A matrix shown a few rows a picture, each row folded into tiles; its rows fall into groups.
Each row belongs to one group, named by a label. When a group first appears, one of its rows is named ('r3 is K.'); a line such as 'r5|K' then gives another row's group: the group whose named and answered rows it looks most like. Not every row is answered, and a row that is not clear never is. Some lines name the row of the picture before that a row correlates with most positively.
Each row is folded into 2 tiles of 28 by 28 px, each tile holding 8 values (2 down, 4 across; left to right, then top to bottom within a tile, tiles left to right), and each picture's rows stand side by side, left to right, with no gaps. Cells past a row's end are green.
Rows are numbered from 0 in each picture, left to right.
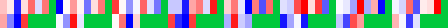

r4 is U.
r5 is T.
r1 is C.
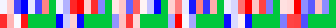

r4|T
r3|U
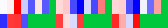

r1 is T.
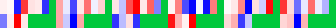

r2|T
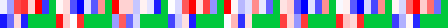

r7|T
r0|T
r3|T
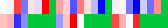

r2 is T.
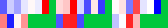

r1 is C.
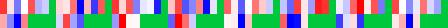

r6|T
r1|U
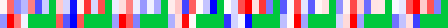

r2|C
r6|C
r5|C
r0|U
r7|T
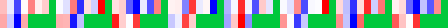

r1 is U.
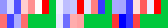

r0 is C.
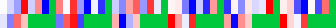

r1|C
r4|C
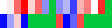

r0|T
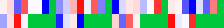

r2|C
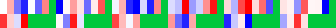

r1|C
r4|T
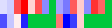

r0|T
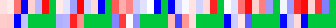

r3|C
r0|U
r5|T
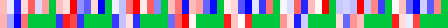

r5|U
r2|T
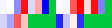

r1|T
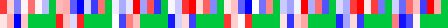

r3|T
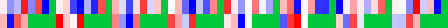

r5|U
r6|C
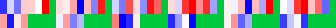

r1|U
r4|U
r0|C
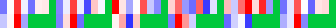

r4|T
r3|U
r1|C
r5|C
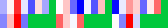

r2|C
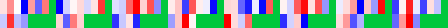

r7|C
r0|U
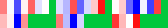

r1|U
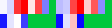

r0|T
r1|T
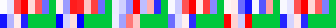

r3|T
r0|T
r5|T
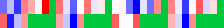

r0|C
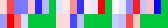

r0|U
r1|U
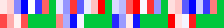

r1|U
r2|T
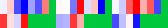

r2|T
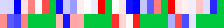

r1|C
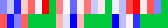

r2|T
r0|C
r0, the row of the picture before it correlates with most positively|0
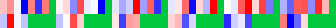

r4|T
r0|U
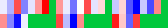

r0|U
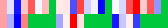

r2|T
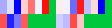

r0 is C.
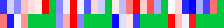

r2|T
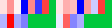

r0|U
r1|U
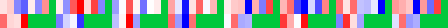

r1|T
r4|U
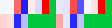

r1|U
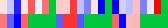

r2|C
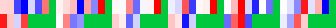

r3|U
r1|U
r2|U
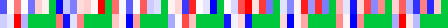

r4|T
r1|C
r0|C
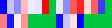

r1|T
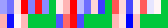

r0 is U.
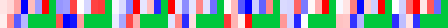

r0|U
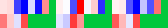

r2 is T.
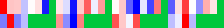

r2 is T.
